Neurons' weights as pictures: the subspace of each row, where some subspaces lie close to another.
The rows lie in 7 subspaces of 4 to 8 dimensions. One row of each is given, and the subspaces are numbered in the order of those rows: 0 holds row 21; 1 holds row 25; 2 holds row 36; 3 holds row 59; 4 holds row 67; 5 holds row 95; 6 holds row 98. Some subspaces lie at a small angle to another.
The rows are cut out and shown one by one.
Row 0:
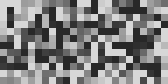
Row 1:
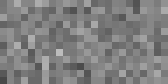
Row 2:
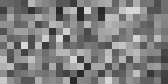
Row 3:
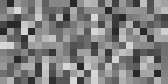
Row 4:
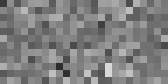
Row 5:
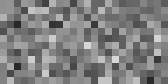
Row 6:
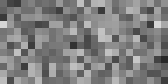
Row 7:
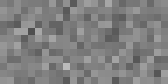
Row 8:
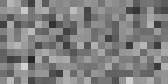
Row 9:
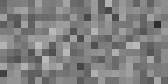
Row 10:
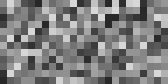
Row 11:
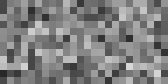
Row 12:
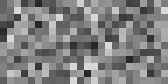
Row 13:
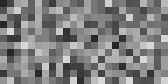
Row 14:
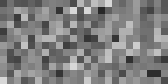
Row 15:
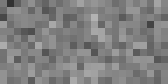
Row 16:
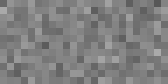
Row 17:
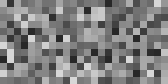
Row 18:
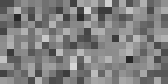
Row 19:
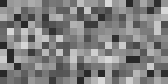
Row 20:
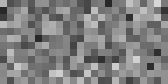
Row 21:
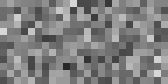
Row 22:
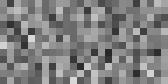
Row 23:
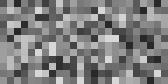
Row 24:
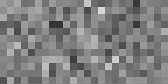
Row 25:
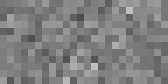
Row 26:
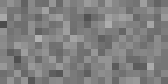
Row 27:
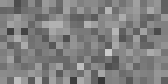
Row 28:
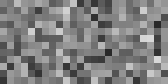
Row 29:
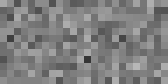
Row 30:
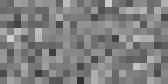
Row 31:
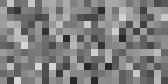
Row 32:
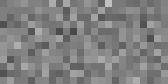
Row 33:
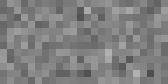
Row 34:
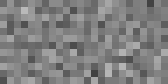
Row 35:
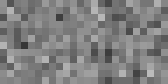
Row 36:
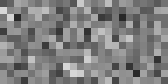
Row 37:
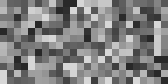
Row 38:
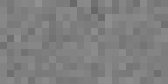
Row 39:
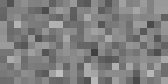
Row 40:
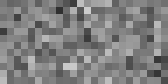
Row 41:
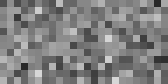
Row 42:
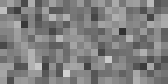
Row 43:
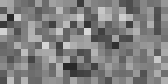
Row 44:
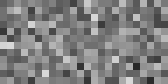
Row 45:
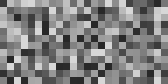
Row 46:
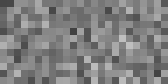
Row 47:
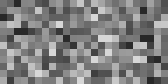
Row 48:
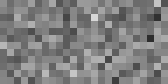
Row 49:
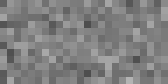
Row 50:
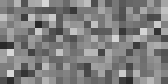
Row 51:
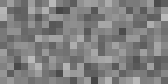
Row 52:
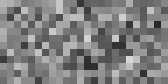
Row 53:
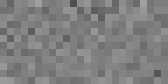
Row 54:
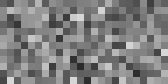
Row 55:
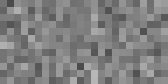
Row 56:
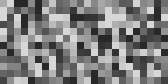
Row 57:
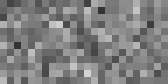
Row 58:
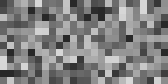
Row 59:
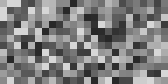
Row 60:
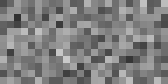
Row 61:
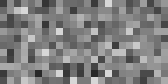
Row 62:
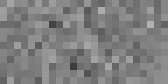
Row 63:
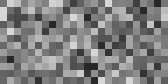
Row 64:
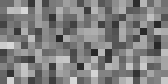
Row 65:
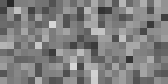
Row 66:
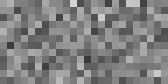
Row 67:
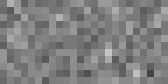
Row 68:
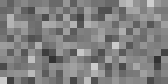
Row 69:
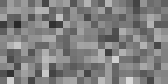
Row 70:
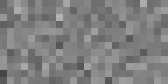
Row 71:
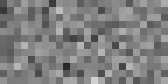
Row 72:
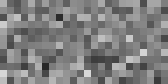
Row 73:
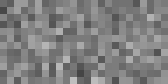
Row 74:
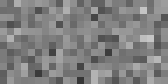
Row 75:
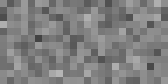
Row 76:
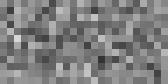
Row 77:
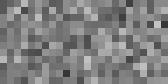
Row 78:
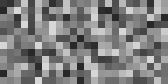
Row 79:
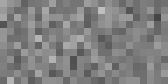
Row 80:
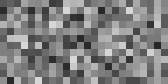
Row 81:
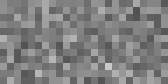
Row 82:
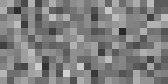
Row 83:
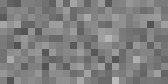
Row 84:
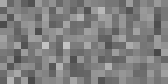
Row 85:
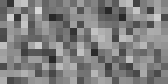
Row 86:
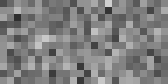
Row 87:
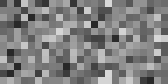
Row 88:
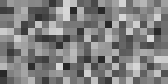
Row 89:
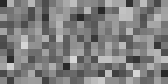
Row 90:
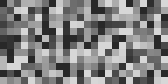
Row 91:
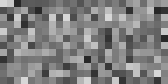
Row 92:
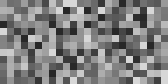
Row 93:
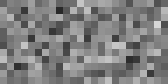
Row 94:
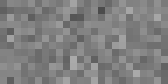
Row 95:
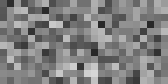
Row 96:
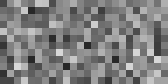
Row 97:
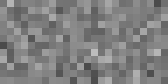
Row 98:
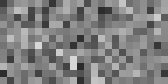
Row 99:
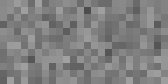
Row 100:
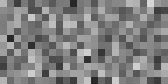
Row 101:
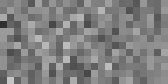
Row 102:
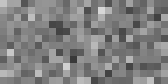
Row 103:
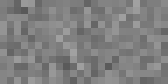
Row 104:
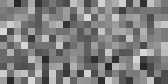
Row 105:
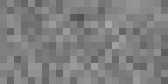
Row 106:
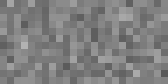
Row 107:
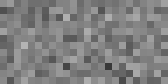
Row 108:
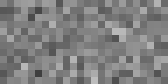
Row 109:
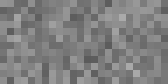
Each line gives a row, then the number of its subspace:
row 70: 4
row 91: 1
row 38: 4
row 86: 6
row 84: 2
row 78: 6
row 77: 6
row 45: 6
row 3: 0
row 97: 0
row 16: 2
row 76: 4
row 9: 6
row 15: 3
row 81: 1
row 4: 1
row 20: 2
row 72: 4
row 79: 2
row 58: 4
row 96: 5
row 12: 4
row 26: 2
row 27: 6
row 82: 6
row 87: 5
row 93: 6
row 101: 2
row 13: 1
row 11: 4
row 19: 6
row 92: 3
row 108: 3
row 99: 5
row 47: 3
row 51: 6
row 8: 5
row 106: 2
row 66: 4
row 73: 1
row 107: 1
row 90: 1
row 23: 3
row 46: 1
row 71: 1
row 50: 5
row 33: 4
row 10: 4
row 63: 6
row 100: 1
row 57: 5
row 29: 1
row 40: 0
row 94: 1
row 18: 0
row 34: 1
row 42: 6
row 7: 3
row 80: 6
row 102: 5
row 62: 0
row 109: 2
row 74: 3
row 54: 1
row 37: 0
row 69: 5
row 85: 1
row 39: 5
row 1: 5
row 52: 6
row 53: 4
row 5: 5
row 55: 0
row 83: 3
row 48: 3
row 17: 0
